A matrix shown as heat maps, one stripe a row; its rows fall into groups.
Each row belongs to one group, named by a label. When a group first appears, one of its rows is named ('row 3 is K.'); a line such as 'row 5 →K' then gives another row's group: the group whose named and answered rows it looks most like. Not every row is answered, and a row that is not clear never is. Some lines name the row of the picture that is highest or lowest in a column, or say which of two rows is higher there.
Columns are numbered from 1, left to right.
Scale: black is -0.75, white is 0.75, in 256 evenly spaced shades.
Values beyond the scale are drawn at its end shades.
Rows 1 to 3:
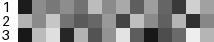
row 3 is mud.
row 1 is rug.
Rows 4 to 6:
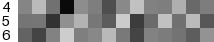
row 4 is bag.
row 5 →rug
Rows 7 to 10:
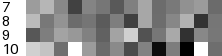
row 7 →bag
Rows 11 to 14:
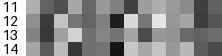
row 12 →bag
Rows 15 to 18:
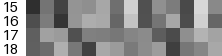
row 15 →rug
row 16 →rug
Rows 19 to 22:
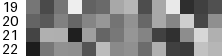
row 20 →bag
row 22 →rug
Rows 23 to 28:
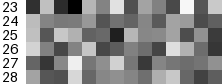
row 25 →bag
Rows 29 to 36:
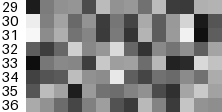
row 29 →rug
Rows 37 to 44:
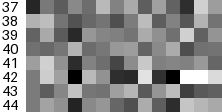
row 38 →bag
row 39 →bag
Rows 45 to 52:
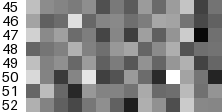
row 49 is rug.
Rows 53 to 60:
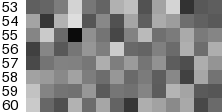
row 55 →bag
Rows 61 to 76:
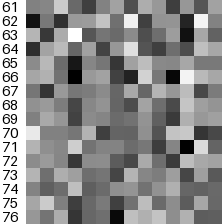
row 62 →rug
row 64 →mud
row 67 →bag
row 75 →bag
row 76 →bag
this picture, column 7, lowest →76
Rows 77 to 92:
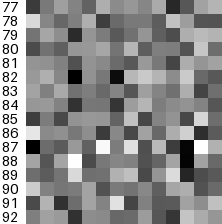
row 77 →rug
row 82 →bag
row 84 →bag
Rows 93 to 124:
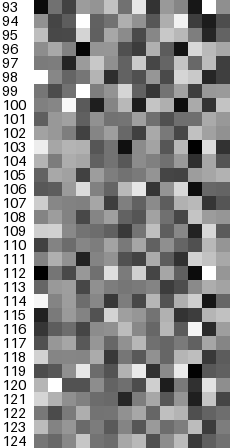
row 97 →rug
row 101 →mud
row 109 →bag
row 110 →rug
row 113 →mud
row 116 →bag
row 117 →mud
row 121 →bag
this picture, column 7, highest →99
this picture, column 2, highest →120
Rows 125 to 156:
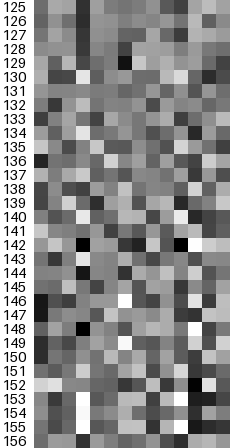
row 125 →mud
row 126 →bag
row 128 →bag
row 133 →rug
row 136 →rug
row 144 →bag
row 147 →rug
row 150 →rug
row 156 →mud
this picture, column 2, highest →152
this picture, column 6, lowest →141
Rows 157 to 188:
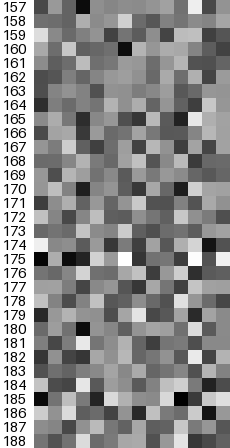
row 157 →bag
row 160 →bag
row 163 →rug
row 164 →rug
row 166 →mud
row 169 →bag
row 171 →mud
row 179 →mud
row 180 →bag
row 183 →rug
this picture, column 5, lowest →185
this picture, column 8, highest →179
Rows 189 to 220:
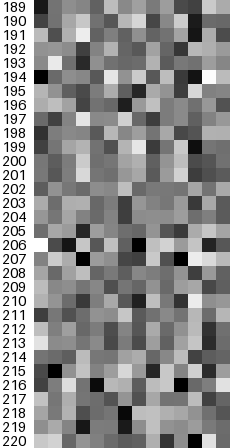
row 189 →rug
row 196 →bag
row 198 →rug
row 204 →bag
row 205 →mud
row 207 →mud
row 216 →rug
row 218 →bag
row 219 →bag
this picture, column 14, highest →216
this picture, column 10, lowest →220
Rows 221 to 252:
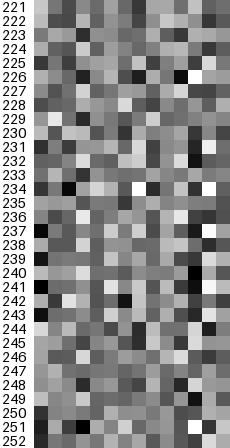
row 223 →mud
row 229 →bag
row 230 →bag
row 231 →rug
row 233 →bag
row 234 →rug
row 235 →bag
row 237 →rug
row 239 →rug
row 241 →rug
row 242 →bag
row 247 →bag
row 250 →rug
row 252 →rug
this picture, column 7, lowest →242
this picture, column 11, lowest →226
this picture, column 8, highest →234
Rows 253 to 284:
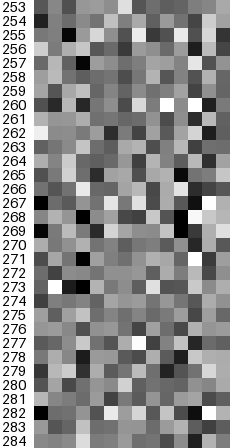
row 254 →rug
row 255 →rug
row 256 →bag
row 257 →bag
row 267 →rug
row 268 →mud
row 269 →rug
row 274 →rug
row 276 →mud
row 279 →mud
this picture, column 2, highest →273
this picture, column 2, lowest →260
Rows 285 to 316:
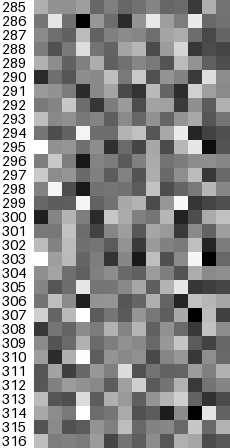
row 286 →bag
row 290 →rug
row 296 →bag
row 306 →mud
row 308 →rug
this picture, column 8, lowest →303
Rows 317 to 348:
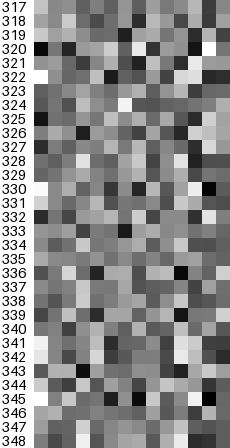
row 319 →bag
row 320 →rug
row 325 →rug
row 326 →mud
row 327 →rug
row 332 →rug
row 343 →mud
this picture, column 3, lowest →320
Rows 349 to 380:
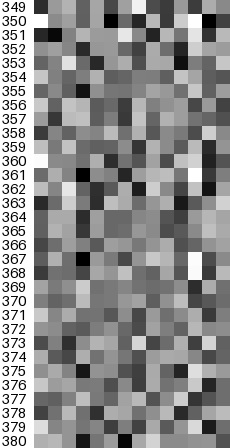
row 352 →mud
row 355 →bag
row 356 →bag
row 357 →bag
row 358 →rug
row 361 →bag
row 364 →mud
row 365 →mud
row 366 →rug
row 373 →rug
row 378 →rug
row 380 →bag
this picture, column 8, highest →349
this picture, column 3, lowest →373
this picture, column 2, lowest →351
